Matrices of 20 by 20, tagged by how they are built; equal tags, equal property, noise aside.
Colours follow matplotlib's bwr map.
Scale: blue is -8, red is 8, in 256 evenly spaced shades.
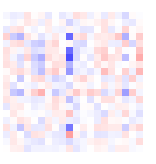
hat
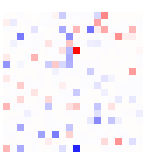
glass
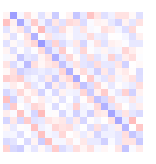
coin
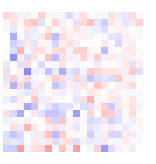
hat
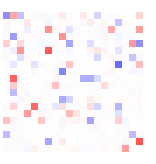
glass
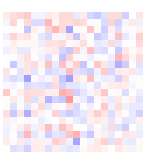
hat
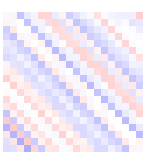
coin
